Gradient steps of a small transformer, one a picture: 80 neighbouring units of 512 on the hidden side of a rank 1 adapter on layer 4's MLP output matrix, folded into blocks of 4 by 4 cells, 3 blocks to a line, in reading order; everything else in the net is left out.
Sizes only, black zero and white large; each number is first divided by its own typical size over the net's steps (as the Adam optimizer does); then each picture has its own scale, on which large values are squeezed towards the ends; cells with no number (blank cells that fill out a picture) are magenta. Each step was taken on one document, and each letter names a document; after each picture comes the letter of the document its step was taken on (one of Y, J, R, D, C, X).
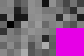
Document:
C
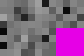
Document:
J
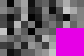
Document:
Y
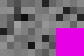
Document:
J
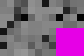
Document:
C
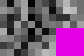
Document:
Y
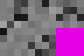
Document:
J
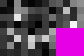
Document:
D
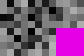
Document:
D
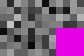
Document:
D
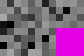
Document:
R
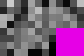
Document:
R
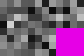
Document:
C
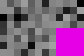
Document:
D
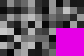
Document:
R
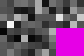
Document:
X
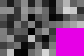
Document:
Y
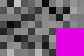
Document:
R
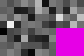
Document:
X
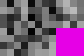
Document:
Y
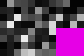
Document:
X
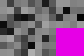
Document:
C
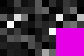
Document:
D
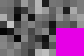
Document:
C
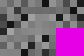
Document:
J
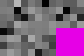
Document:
R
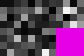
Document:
Y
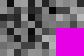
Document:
D
